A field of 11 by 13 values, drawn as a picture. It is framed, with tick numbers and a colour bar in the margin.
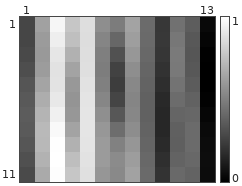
Grain: streaks running down. Ninth with the highest average: bottom left. Average level on the scale: 50%.
